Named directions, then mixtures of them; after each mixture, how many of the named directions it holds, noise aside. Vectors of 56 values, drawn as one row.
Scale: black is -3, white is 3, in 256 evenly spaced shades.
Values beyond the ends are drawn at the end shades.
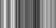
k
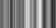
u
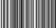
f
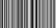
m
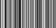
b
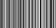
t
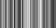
two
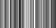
three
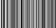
two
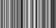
three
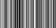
two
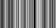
three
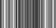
one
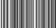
one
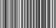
one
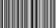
one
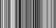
two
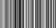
three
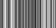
two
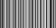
one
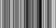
one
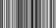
three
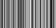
two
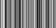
one
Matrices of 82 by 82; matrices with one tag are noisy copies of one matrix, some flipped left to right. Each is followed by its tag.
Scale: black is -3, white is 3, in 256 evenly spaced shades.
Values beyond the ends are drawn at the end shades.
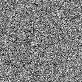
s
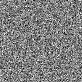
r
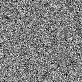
s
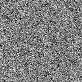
s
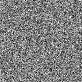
r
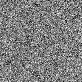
s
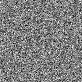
r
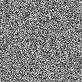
r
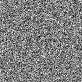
r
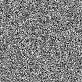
r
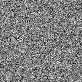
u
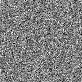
r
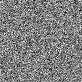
r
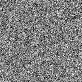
s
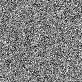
s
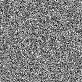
r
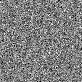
r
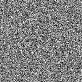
r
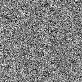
s
